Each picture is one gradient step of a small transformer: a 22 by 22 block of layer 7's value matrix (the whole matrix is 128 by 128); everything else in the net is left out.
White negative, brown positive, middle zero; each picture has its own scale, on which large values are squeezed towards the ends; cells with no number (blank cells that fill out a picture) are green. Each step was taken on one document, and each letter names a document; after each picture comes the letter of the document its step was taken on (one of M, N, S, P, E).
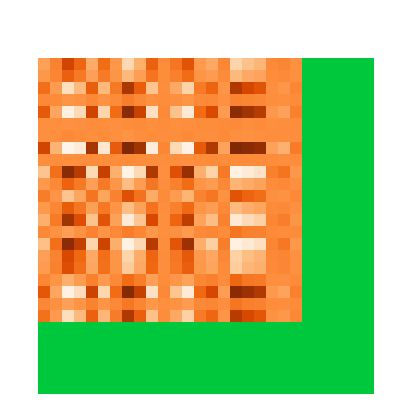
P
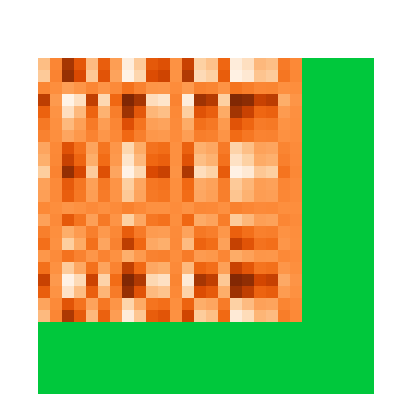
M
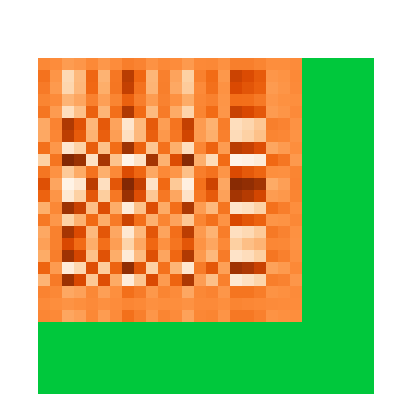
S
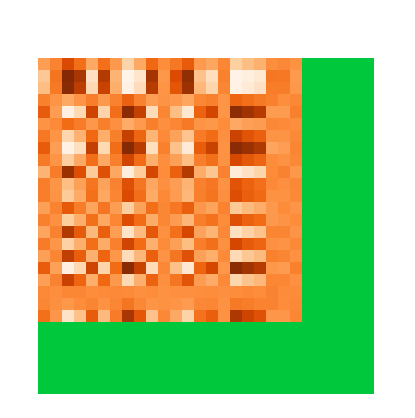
P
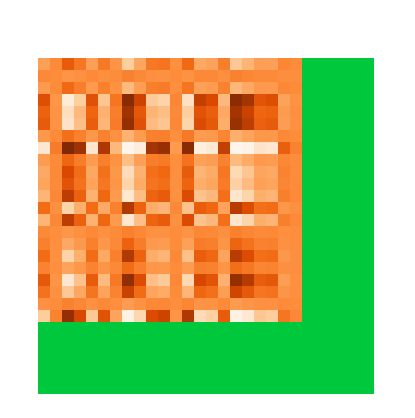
M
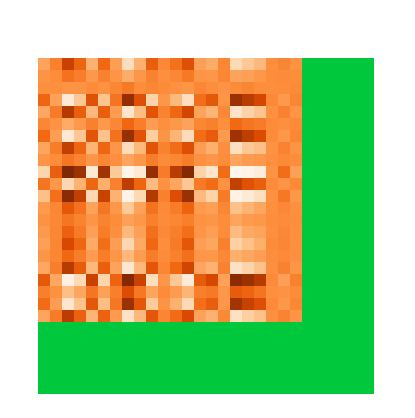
P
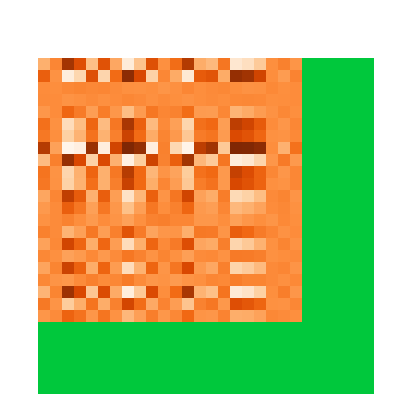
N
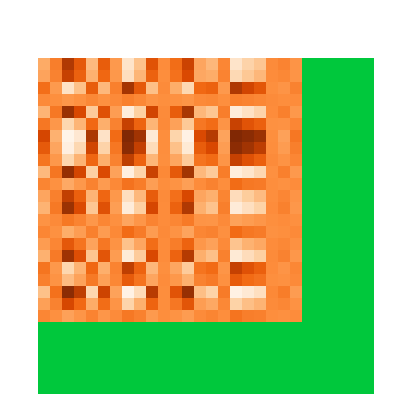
N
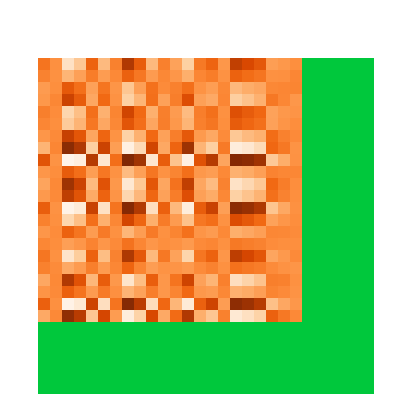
S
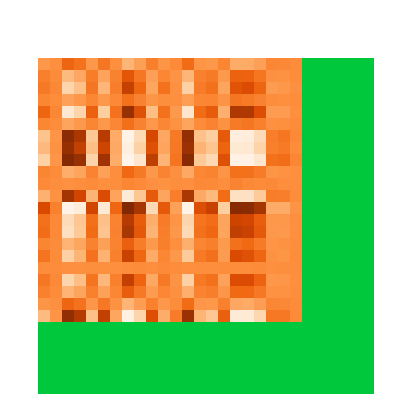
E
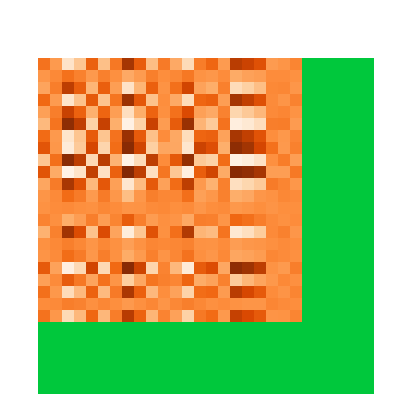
S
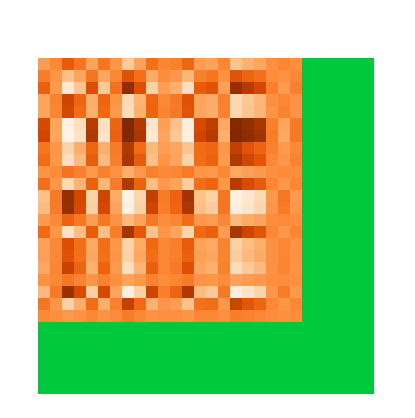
N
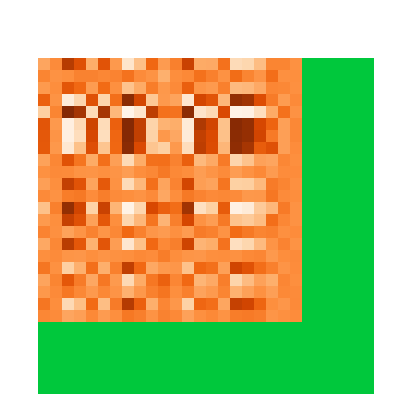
E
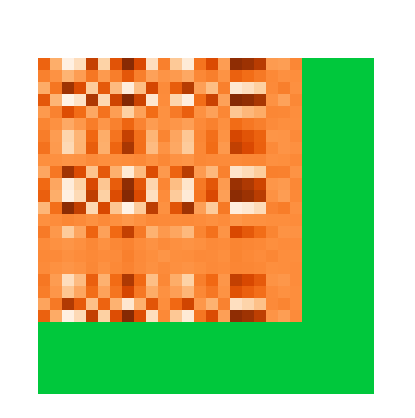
S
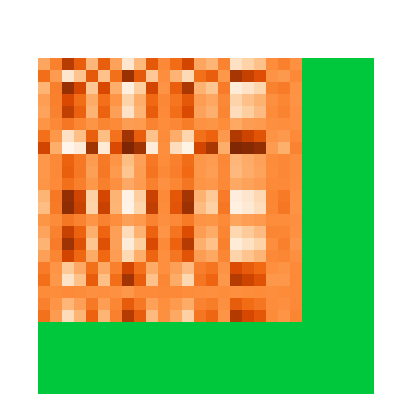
P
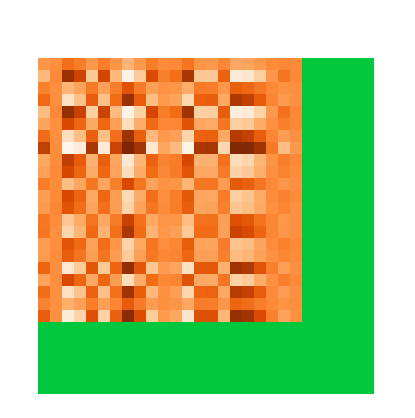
E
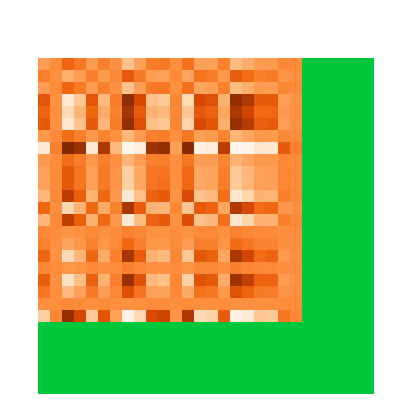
M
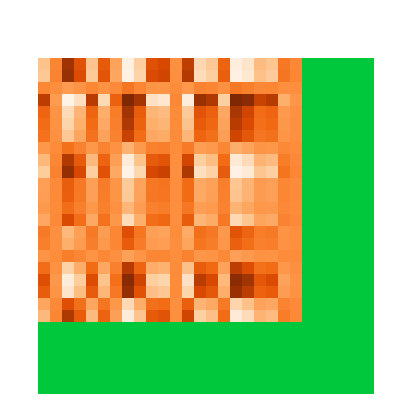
M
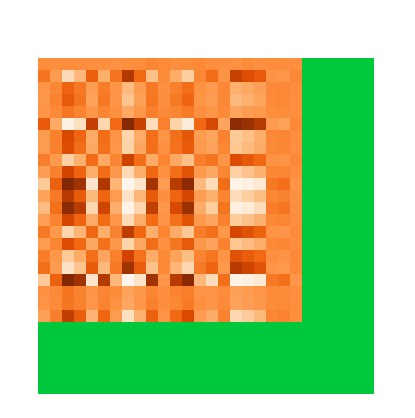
S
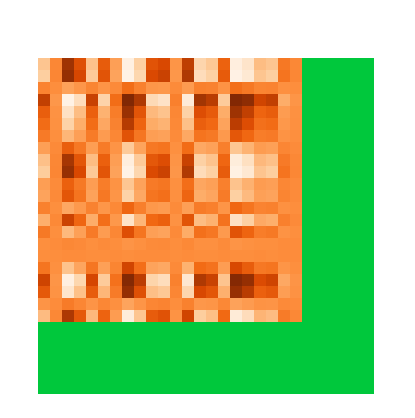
M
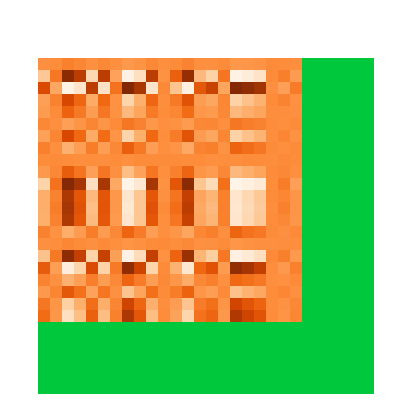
N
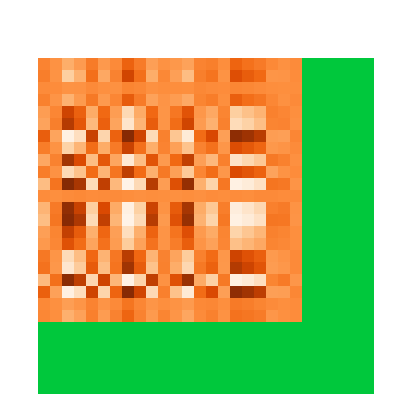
S
